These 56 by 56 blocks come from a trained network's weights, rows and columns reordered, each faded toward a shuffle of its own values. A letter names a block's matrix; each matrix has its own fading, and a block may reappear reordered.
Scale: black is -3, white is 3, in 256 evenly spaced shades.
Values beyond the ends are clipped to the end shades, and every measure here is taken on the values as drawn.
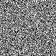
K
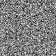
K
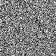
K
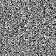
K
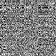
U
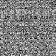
U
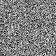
K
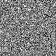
K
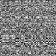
U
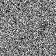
K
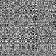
U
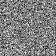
K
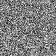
K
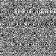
U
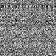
U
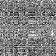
U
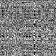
U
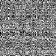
U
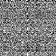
U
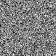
K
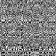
U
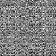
U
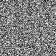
K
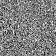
K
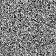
K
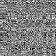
U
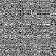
U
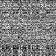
U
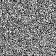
K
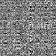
U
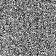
K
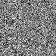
K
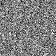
K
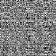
U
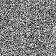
K
